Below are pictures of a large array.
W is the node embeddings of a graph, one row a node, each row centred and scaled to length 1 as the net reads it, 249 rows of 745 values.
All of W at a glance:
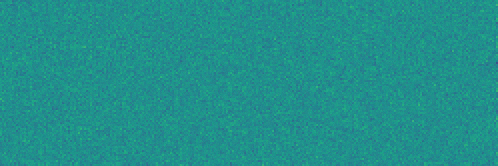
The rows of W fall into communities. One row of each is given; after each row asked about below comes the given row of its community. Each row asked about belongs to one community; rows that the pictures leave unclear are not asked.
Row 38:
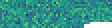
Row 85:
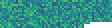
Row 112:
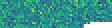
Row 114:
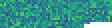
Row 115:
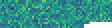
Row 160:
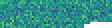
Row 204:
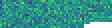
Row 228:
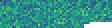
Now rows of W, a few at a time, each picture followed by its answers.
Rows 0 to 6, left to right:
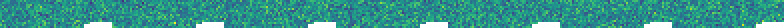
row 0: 228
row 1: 160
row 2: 115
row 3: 160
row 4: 85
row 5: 204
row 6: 115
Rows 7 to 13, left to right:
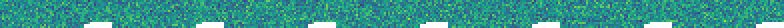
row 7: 38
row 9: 115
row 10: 85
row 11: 114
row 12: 115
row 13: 85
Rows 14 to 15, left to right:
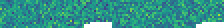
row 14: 112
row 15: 115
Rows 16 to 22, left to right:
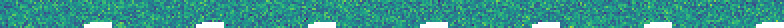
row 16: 115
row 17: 85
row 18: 204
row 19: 85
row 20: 114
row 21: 38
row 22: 38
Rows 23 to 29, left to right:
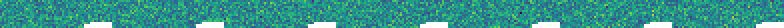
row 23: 85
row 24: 115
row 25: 112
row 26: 228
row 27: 112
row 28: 38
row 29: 228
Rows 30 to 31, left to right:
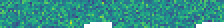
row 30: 160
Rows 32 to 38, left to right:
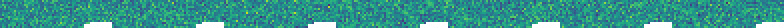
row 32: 38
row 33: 112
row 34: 204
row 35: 114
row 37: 160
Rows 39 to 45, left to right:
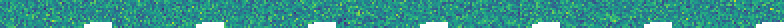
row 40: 38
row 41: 160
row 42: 114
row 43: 38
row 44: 85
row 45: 114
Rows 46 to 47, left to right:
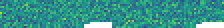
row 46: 228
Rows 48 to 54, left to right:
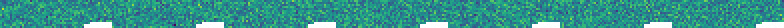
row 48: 228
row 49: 204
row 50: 112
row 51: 85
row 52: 204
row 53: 160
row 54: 228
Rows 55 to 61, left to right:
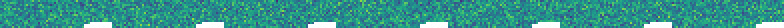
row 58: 115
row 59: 115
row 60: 114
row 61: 38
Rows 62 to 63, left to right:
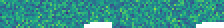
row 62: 38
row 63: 115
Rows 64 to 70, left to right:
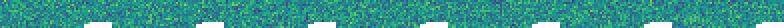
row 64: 85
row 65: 114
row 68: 228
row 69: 38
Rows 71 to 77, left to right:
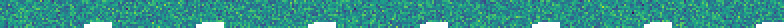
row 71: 115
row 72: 115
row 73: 228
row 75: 85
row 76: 112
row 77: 85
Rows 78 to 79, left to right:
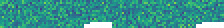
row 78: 160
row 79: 160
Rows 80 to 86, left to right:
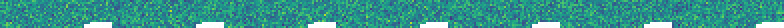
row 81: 115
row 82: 228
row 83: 85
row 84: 85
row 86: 38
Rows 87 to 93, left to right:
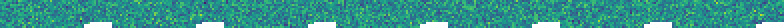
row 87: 85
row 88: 114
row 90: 85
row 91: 115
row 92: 160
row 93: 114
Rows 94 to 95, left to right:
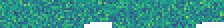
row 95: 114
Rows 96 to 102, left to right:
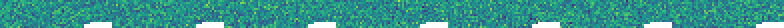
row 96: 228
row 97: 114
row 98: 112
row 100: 204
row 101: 112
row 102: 112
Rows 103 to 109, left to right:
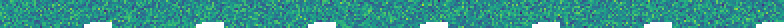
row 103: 228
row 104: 38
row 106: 85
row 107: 112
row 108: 38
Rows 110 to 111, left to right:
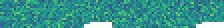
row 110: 38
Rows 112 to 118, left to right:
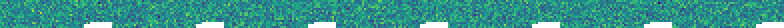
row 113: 228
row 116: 204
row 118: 160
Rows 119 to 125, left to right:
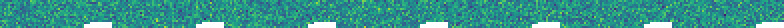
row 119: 112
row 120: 160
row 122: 115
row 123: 38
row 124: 228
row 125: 85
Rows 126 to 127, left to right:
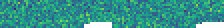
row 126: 115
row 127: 114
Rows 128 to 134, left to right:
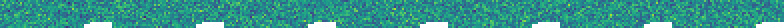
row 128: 38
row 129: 85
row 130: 204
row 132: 114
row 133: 38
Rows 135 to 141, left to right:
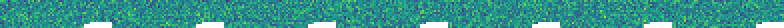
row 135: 38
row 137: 228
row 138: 114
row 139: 160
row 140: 112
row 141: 160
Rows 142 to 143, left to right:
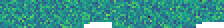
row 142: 112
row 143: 204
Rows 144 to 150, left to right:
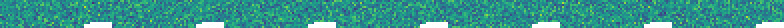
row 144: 160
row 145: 228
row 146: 85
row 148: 38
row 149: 85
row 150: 115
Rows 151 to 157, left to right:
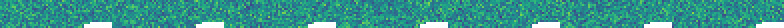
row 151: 85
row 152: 115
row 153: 228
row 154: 85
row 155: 85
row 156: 85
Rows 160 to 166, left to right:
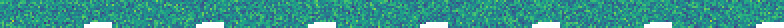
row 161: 114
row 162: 114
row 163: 114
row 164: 115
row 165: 228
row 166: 204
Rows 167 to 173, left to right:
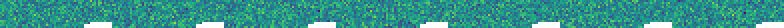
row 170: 114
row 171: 228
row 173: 112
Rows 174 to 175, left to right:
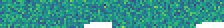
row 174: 204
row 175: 38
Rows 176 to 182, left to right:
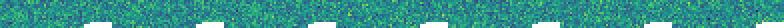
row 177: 115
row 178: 85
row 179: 228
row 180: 114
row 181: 160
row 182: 115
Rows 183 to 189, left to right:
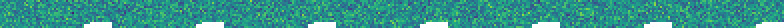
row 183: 112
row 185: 115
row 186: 115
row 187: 112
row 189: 38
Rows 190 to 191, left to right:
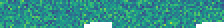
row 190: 160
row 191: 38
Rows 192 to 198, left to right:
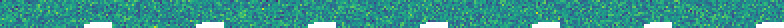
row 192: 204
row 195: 85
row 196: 38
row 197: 38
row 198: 85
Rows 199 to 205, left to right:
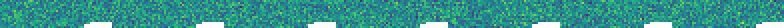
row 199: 38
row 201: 204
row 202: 38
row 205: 160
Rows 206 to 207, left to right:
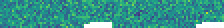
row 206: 115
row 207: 204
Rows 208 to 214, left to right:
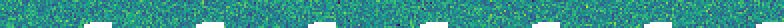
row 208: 85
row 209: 38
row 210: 204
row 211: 204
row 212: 85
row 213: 228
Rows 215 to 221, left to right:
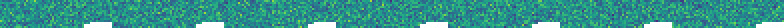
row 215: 112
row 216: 115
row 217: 204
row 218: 112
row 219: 114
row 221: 228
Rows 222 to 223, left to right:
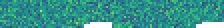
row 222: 112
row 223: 228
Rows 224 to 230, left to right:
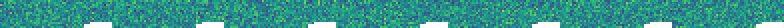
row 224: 114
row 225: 204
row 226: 85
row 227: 228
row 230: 38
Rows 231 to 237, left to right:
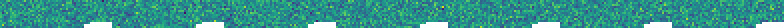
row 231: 115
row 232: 112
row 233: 114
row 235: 85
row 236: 114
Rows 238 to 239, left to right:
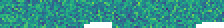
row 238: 204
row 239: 228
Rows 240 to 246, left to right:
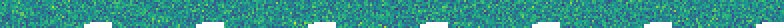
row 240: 85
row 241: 85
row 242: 160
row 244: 228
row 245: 228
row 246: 114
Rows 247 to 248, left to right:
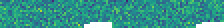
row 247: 228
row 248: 228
